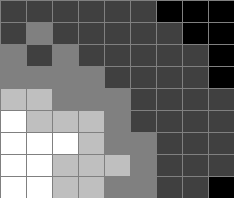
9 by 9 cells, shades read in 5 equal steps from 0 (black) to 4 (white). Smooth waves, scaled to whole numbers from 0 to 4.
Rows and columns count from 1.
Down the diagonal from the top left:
1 2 2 2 2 1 1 1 0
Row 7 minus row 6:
0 1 1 0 0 1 0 0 0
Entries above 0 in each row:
6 7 8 8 9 9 9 9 8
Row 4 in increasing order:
0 1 1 1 1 2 2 2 2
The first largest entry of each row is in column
1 2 1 1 1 1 1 1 1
